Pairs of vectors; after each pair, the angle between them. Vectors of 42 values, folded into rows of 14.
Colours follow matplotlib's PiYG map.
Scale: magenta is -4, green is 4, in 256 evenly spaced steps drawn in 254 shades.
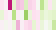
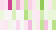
nearly parallel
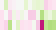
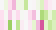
nearly parallel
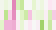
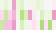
nearly parallel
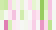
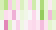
nearly parallel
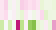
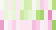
partly opposed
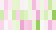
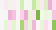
partly opposed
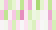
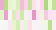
partly opposed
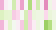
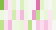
partly opposed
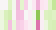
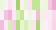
nearly opposite
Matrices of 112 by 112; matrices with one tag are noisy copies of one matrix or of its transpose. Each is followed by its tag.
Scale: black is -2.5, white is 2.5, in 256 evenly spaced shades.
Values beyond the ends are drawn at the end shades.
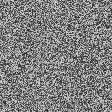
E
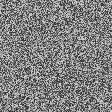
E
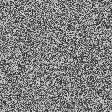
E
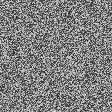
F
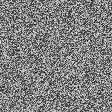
F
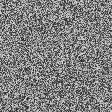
E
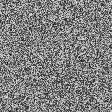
E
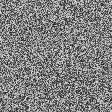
E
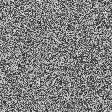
E
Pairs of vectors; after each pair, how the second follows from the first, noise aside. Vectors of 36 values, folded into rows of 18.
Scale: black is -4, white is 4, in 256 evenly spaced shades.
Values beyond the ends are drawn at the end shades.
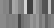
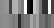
scaled up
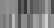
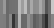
negated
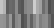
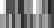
scaled up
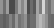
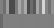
partly zeroed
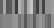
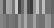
negated
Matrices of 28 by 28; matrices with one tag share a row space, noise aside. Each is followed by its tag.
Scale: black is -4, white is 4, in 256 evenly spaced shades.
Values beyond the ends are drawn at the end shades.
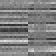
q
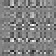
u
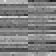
q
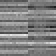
q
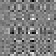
u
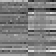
q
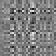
u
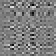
u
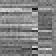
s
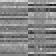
q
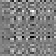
u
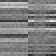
q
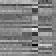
s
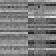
q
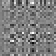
u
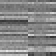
q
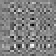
u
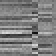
s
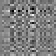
u
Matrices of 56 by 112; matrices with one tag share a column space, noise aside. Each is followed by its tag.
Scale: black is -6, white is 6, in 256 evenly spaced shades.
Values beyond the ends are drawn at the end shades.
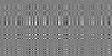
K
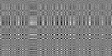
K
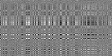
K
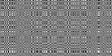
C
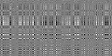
K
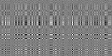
K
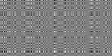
C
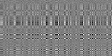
K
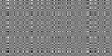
C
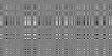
K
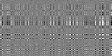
K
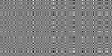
C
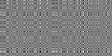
C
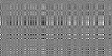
K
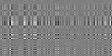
K
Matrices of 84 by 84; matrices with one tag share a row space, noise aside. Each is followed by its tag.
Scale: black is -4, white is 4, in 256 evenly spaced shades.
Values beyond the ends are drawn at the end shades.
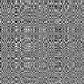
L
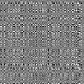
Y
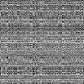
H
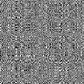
L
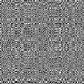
L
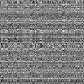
H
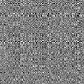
Y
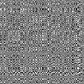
Y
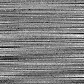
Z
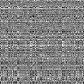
H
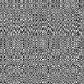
Y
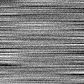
Z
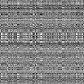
H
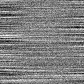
Z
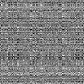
H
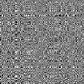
L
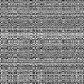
H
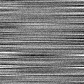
Z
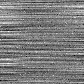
Z
